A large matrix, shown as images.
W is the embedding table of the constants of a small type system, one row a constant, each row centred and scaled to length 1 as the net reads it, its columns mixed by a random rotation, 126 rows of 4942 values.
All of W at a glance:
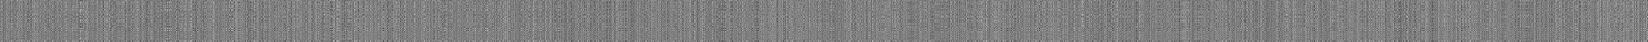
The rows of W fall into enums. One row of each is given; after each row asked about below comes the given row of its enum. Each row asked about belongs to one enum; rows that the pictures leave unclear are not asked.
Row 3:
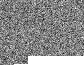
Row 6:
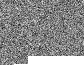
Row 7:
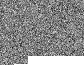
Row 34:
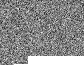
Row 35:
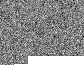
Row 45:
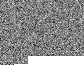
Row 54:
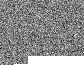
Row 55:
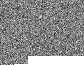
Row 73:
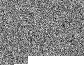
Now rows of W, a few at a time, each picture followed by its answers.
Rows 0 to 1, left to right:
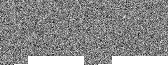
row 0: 45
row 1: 55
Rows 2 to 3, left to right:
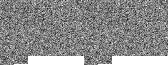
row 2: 3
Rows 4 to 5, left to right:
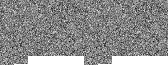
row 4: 7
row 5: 7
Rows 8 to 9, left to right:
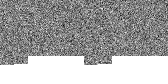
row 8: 73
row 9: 34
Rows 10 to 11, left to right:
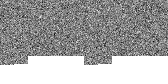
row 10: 55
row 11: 7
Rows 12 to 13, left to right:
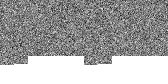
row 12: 7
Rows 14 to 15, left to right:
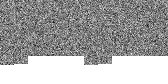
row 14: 45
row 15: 73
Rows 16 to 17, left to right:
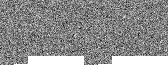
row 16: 54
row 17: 55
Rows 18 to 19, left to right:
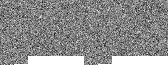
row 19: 7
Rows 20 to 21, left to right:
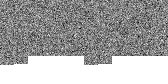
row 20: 54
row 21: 35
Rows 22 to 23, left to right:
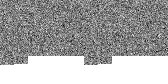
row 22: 73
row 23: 54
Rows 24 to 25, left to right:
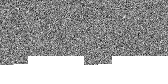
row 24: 34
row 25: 55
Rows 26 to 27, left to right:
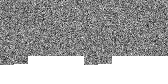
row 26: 3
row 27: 73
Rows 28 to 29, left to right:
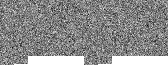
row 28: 7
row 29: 73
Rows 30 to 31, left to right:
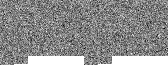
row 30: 73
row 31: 54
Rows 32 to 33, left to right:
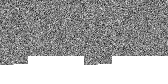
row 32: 34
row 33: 6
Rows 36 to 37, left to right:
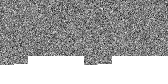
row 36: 7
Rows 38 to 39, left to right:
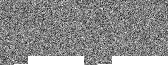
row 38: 3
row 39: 34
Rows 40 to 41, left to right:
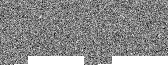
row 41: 54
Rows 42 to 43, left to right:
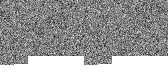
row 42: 35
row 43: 7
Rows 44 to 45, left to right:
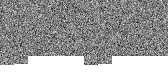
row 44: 7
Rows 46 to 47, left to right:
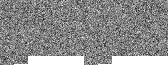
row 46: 3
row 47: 7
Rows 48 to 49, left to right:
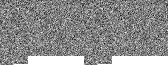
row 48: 34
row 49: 34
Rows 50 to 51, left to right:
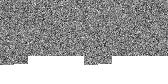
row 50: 3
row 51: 7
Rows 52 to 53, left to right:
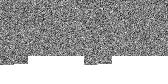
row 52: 3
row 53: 34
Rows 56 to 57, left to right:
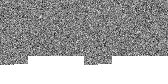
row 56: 55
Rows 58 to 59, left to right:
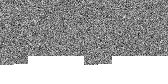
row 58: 6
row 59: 55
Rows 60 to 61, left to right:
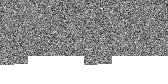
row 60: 7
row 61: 34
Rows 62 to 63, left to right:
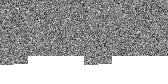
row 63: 7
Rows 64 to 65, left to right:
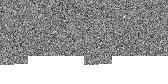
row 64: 7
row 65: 55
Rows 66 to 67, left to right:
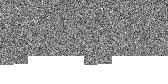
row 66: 6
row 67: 34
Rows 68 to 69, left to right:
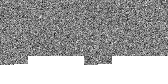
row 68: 55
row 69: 3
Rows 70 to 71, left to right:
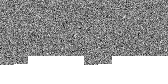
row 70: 54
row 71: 55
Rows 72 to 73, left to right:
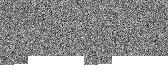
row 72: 3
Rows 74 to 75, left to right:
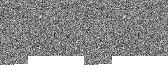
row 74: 55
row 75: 55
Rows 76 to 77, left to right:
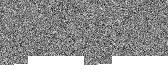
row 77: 6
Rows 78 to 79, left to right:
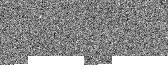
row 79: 3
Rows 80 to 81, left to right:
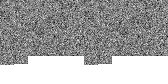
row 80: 35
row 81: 35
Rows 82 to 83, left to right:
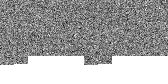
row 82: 54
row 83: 3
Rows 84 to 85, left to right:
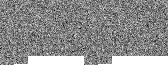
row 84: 54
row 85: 73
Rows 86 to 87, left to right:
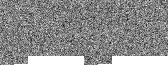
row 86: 73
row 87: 3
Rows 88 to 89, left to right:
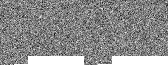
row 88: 55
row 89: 34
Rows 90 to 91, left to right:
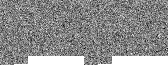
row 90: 73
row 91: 54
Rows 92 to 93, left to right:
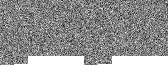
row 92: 73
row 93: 34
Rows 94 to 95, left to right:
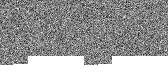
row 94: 34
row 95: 55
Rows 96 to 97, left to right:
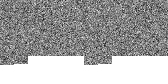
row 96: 3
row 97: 7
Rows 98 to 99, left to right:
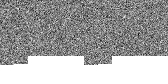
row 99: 55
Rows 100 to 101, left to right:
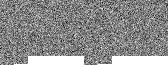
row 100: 54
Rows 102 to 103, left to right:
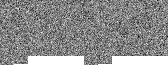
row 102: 34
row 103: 35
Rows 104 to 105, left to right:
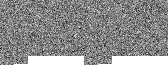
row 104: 54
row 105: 7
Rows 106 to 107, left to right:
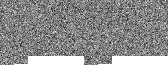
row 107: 3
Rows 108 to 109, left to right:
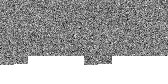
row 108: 54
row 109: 3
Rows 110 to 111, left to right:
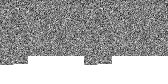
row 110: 34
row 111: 34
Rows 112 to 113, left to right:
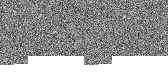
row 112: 7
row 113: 55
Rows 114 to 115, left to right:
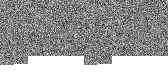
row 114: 54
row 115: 6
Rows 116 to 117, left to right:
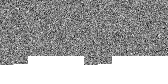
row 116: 34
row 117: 54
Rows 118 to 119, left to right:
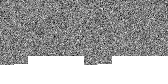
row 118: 35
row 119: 34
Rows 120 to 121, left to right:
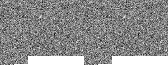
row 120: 55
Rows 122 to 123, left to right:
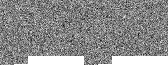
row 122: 73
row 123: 55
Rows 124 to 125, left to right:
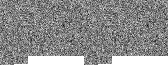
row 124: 73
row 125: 73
